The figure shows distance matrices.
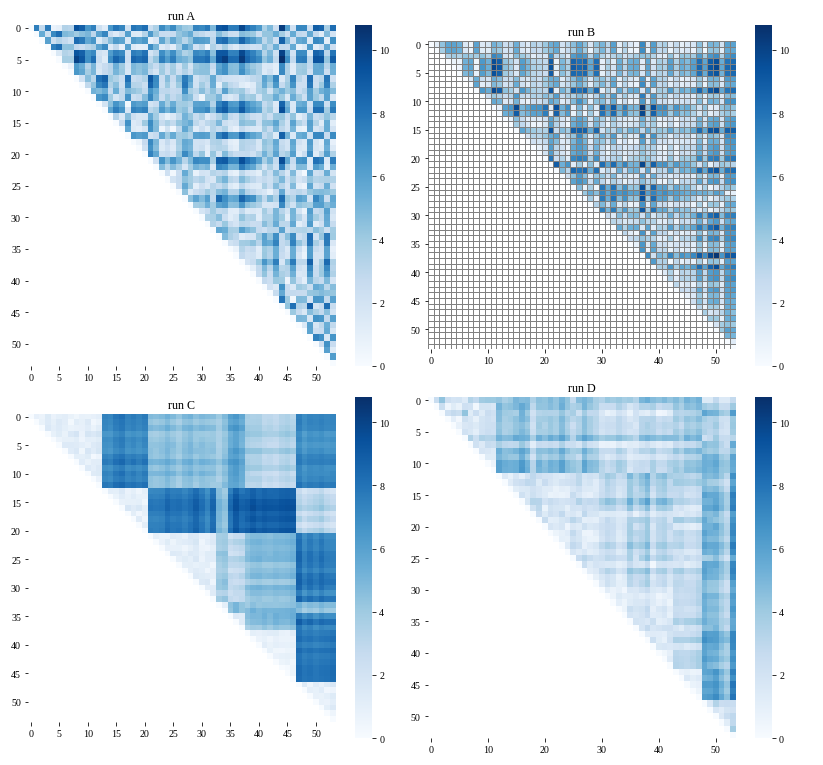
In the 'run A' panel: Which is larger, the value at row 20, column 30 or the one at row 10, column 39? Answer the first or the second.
the first
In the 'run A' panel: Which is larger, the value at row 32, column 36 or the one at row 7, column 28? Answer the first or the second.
the first
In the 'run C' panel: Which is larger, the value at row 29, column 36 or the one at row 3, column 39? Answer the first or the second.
the second
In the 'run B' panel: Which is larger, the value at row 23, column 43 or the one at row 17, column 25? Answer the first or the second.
the second
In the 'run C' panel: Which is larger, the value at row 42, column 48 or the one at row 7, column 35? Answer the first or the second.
the first
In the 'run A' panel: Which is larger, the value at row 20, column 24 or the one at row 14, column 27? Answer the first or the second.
the second
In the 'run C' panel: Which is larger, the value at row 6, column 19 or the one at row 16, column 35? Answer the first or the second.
the second
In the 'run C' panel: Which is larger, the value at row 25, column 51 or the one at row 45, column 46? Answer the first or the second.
the first
